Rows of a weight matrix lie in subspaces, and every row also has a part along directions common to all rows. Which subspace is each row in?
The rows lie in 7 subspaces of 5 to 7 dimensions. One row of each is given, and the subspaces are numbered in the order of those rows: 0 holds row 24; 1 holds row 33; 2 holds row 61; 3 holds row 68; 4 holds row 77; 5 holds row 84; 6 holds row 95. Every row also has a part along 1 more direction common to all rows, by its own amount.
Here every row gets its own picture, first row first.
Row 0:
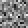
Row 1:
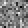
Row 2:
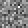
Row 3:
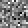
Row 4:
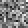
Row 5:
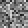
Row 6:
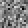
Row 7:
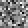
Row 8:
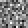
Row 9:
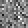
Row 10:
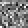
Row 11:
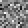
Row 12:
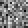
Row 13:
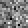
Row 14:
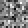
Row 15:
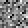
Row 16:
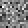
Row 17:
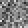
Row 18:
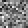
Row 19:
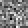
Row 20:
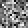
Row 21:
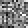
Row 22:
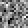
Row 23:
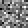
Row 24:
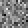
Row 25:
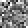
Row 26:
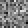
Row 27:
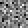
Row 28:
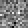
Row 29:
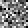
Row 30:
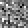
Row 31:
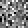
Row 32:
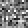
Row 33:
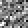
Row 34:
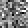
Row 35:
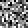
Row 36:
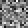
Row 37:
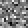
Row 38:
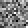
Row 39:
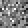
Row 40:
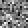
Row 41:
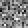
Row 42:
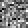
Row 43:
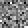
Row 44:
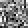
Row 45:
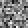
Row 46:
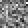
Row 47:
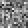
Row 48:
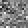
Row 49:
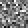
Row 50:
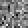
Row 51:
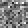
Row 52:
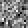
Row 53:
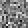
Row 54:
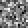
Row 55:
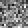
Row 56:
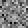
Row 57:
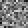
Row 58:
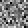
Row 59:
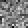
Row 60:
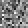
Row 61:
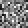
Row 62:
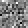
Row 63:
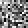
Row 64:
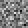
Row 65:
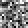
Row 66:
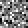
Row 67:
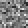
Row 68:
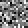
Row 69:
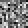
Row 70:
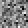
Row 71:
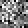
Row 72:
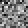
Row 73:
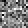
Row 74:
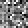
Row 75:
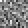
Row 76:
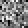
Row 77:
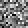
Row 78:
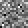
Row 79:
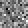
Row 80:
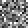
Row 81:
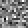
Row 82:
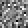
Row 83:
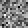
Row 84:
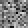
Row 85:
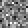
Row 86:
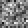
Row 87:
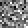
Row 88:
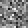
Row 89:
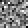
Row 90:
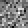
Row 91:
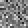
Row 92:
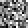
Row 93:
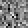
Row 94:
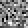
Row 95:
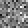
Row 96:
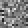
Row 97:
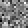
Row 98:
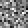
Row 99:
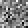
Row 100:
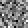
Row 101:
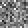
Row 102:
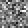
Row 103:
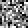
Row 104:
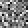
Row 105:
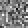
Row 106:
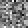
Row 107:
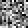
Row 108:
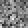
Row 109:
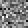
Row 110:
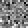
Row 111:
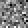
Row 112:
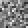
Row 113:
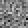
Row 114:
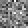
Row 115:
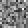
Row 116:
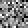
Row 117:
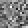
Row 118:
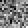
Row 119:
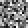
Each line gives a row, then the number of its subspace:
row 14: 1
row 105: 6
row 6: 1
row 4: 6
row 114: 5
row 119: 2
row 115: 3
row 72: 0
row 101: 1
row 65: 6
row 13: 2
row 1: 6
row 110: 3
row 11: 2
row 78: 4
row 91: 4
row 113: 2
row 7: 0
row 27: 3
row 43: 3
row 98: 5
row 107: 5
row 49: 5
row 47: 5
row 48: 2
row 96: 0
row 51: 6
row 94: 6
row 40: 2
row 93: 1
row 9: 4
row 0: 0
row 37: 6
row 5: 5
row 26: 5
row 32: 6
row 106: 5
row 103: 5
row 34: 5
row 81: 6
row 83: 4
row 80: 6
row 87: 3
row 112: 0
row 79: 0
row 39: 0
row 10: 6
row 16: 2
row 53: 4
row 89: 0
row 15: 4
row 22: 3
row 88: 2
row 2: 4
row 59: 0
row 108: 3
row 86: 1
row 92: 2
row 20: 3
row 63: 0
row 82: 1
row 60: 0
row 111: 1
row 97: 3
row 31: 2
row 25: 0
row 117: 2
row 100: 5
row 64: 4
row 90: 0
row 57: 3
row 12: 3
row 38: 4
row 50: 1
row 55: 4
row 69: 0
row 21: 5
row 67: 0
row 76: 1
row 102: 5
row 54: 1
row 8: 2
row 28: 0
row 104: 5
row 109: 4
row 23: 2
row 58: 3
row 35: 3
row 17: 1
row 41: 4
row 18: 2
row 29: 4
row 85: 6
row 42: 6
